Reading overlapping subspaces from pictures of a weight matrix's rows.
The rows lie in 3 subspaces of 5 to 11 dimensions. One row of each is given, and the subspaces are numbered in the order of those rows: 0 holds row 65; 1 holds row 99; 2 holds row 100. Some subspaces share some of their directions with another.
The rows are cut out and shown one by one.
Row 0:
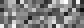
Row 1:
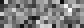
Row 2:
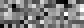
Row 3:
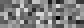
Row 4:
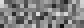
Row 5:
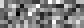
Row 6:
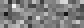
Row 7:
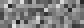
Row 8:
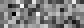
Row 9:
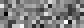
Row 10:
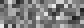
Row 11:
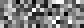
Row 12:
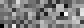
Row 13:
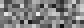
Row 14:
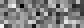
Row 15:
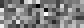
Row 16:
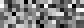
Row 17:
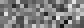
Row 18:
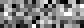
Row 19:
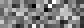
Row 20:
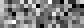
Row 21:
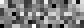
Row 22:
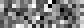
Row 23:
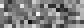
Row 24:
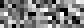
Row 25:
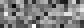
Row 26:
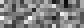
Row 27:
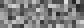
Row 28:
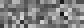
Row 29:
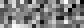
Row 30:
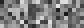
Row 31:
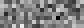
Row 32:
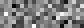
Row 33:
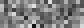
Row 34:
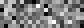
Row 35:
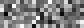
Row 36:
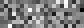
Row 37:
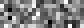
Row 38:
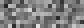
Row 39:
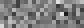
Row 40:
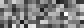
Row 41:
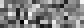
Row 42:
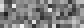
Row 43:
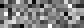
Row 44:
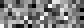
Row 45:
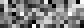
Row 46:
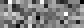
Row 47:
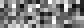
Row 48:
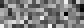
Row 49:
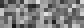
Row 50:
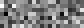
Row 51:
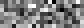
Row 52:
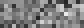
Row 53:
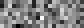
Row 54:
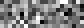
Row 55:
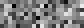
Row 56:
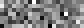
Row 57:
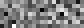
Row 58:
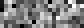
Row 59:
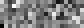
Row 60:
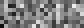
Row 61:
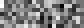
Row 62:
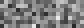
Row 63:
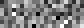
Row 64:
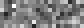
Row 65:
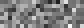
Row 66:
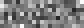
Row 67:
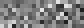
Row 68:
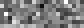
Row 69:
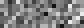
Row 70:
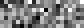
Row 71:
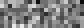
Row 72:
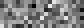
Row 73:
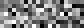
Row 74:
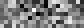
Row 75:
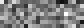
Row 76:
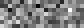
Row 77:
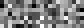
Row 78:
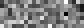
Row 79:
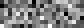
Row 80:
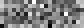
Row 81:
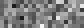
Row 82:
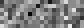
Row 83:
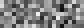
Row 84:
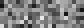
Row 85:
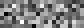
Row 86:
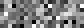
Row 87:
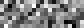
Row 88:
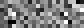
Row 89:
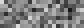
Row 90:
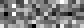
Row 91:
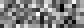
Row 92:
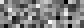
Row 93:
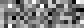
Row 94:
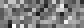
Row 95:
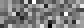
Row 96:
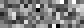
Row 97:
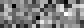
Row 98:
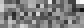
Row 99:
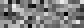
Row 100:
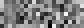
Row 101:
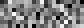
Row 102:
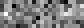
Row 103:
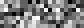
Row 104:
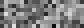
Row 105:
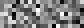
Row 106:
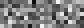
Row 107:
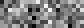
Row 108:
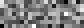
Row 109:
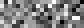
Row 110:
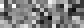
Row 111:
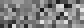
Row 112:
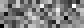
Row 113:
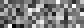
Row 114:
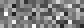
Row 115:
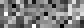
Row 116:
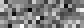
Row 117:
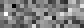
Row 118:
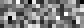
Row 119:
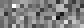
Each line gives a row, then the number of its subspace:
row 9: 2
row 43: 2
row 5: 0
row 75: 0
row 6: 1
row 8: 0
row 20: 2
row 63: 1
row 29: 0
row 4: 2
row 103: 0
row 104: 0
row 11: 0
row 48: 2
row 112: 0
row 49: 0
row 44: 1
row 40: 0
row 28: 0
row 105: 2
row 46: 1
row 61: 1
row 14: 0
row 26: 0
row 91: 0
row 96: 2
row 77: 2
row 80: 2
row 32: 1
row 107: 0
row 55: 2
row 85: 0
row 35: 0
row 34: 0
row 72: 1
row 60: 0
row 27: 2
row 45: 1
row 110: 1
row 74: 0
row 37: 0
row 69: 2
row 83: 1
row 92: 0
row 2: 1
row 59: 2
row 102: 1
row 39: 2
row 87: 0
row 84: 1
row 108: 1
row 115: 2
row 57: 1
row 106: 2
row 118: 2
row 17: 2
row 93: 2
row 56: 2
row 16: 2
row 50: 1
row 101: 1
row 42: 2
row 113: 0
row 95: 2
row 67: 1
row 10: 2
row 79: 2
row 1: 0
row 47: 0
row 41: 0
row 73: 2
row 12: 2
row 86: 2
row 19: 1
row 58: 2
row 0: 0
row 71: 0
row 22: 1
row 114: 0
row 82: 0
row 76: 0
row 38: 0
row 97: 2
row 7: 0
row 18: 1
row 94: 0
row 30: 0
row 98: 2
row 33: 1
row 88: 2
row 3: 0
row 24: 1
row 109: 1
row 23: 0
